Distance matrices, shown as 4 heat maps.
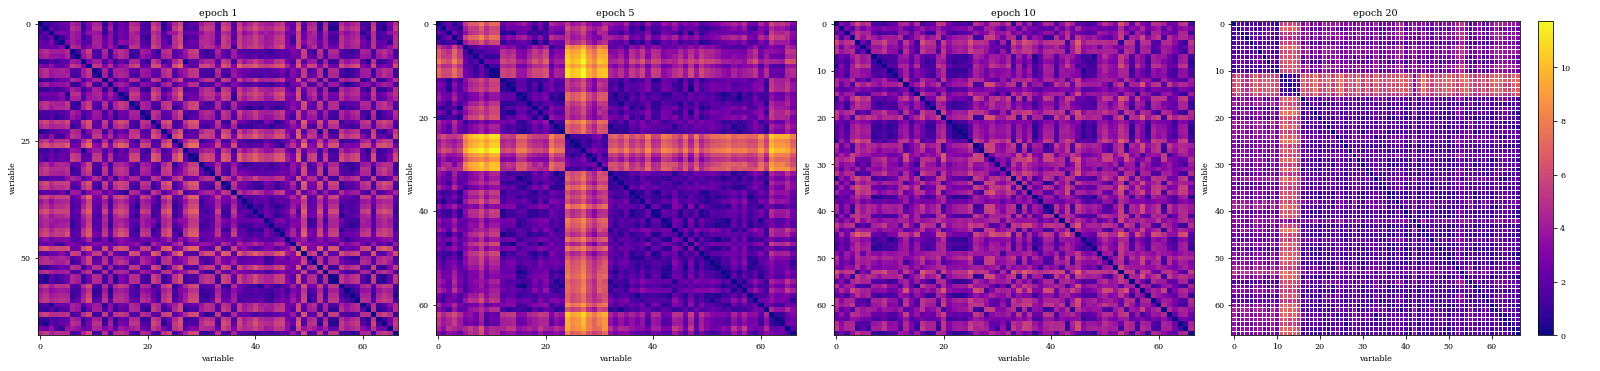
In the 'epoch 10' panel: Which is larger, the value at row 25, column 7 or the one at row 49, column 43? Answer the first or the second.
the second
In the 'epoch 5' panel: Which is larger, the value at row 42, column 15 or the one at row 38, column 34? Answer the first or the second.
the second
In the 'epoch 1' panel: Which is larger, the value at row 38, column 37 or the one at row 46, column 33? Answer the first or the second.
the second
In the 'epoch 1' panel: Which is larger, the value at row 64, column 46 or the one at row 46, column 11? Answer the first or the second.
the first
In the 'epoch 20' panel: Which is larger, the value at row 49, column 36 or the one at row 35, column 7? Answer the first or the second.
the second
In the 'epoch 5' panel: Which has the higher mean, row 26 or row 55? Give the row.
26
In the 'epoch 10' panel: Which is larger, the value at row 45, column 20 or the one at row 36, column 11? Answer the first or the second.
the first
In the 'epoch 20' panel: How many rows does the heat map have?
67
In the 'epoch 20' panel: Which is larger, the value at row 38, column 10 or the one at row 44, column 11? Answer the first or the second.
the second
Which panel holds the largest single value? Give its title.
epoch 5
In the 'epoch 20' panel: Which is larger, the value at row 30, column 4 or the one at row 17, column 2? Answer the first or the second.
the second
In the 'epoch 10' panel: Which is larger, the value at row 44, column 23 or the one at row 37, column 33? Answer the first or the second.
the first
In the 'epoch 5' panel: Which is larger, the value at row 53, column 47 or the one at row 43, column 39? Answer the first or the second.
the first
